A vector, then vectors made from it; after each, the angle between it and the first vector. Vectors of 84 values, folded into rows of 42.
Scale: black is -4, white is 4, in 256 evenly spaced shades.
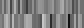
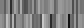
nearly parallel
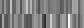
nearly opposite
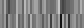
orthogonal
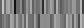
orthogonal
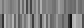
partly aligned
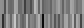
orthogonal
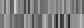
partly aligned
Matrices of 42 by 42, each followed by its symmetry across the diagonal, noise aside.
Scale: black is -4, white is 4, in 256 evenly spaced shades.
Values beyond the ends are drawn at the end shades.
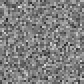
antisymmetric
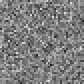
symmetric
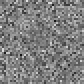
symmetric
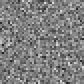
antisymmetric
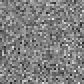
antisymmetric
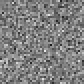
antisymmetric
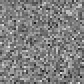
neither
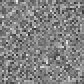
symmetric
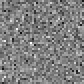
neither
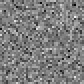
neither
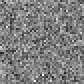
neither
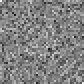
symmetric
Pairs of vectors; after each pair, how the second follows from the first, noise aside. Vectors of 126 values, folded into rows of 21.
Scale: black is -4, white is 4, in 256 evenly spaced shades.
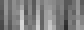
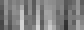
copied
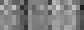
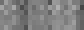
shrunk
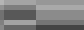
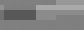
partly zeroed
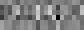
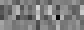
copied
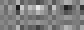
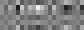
copied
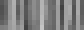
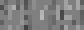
partly zeroed
